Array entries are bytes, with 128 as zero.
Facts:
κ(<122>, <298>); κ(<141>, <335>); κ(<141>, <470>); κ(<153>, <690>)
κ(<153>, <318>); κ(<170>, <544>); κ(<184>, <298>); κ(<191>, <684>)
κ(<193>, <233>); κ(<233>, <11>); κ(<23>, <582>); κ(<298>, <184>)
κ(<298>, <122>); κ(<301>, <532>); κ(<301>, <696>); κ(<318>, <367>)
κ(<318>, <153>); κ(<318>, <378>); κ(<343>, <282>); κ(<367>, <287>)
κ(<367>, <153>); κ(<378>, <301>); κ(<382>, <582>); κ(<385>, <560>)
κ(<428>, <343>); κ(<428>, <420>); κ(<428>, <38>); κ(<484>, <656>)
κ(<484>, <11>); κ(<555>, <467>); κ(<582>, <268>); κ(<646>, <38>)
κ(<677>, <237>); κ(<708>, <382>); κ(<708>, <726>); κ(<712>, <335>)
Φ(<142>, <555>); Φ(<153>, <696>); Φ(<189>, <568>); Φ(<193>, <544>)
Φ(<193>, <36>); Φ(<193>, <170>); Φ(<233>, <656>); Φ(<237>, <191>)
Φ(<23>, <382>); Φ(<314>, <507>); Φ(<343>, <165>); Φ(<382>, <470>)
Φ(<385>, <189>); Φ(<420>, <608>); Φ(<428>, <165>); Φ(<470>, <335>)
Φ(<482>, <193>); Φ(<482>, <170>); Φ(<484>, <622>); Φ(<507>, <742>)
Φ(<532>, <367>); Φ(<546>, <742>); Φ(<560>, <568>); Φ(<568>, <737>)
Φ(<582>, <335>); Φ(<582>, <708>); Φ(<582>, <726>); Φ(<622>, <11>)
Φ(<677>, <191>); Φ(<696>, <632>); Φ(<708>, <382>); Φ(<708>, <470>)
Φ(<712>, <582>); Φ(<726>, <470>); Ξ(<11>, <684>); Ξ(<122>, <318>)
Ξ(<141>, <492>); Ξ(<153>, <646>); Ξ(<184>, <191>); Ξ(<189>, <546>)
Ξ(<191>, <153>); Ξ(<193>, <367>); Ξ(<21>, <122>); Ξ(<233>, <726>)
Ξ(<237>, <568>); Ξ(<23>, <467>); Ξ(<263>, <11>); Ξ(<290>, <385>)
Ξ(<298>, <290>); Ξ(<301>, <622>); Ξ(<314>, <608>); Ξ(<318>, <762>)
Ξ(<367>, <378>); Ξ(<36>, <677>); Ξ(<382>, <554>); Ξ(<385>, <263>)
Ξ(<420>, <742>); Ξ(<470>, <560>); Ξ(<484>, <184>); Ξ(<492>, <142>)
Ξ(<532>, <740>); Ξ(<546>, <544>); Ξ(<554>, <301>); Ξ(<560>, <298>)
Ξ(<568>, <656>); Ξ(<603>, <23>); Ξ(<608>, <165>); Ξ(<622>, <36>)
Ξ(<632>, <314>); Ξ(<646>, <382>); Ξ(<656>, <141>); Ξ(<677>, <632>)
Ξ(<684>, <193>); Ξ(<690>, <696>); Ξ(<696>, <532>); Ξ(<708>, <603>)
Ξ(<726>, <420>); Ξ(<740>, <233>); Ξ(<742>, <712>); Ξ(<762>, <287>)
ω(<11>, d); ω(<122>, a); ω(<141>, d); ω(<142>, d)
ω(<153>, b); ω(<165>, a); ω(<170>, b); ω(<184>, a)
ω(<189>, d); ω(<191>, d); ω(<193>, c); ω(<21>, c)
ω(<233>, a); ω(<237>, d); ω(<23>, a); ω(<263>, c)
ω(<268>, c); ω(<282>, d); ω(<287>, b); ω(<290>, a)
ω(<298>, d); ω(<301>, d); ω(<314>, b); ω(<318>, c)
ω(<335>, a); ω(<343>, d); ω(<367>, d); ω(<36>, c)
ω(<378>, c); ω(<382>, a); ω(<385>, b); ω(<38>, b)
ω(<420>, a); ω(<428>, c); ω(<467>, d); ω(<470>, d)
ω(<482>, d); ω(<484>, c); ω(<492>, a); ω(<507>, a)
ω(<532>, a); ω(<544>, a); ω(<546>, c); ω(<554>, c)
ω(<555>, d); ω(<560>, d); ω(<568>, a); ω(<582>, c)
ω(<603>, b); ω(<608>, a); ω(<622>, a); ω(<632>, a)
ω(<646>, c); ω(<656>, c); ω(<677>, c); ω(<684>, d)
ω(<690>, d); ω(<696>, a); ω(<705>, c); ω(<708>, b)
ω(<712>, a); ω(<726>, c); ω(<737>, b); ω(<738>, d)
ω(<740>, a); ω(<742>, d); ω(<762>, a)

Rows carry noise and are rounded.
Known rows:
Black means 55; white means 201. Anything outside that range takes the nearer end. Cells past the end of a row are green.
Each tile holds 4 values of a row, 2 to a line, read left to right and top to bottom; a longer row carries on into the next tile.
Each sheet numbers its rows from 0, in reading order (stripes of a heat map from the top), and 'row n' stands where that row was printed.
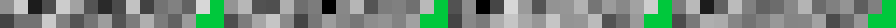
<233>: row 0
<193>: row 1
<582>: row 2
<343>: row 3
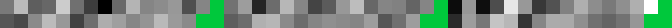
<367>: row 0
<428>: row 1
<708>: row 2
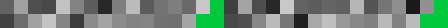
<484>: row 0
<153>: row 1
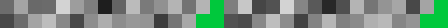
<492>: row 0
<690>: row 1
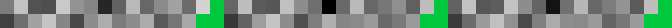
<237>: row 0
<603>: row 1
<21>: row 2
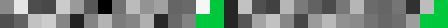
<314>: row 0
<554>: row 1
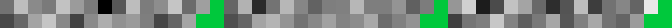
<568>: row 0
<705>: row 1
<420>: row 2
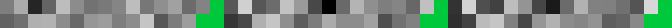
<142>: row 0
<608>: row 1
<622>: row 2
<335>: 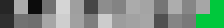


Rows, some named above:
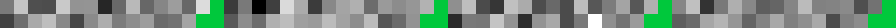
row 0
<237>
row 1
<712>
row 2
<532>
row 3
<507>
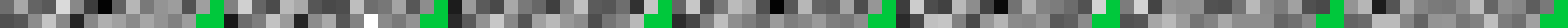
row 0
<318>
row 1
<696>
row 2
<646>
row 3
<742>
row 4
<622>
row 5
<737>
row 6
<482>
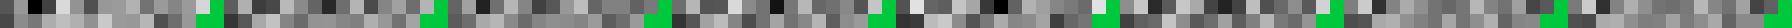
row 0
<582>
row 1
<546>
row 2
<428>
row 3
<189>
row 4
<632>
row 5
<740>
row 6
<544>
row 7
<544>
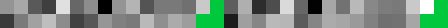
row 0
<385>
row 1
<23>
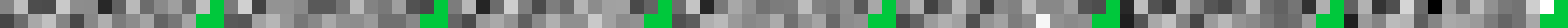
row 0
<237>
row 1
<737>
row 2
<287>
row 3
<38>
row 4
<378>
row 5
<554>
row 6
<23>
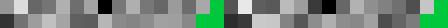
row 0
<11>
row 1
<36>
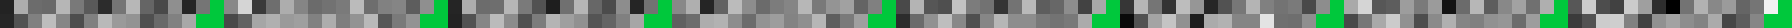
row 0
<191>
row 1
<268>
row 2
<191>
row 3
<142>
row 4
<184>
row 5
<301>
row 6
<560>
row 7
<677>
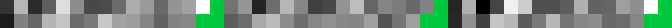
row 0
<470>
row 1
<428>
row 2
<726>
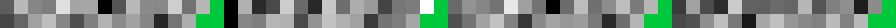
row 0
<656>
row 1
<382>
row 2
<141>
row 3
<153>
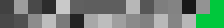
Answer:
<153>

